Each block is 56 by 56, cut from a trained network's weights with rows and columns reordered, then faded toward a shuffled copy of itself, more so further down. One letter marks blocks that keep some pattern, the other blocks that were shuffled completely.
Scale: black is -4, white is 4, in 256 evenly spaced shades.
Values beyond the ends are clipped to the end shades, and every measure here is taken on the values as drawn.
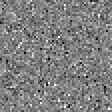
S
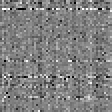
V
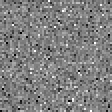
S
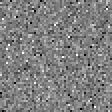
S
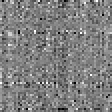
V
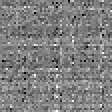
V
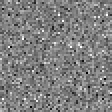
S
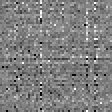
V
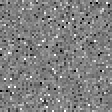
S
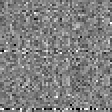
V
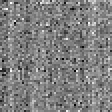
V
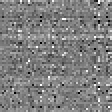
V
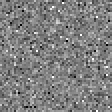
S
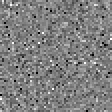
S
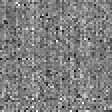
V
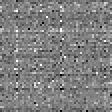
V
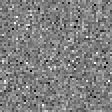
S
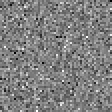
S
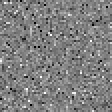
S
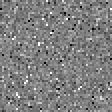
S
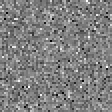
S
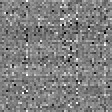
V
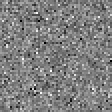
S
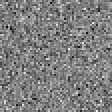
S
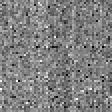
V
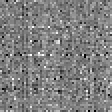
V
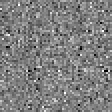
V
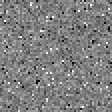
S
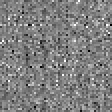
V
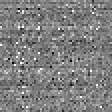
V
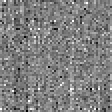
V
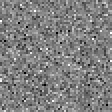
S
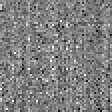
V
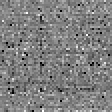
V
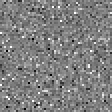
S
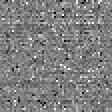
V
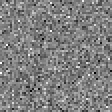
S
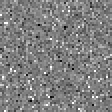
S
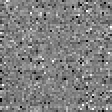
V
